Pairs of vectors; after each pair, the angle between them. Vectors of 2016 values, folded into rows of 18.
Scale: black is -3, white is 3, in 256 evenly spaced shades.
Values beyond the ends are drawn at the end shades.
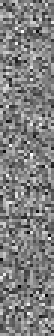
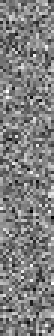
orthogonal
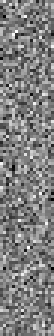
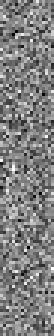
nearly opposite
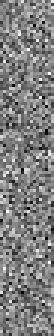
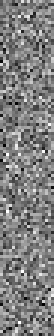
partly aligned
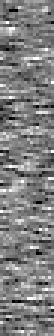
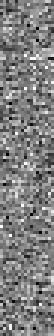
partly aligned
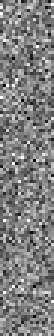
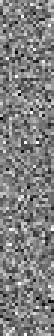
orthogonal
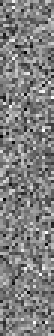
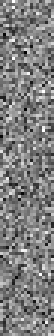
nearly parallel
